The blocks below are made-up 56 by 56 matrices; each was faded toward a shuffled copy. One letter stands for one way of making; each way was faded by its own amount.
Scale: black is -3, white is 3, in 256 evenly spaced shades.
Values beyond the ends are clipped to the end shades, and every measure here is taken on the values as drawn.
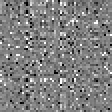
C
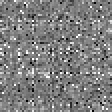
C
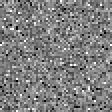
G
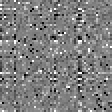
C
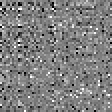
C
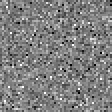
G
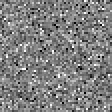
G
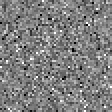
G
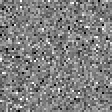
G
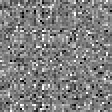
C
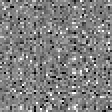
C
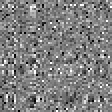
C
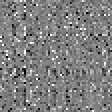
C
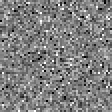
G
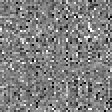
C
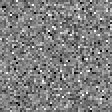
G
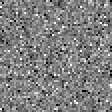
G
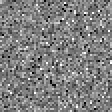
G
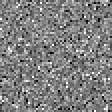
G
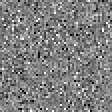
G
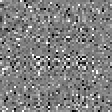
C
